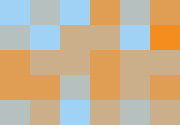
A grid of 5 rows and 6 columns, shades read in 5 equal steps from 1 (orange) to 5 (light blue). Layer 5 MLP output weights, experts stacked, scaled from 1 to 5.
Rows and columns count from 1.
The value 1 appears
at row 2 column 6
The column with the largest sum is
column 3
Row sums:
22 21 16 15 22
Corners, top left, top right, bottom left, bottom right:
5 2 4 3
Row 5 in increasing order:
3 3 3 4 4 5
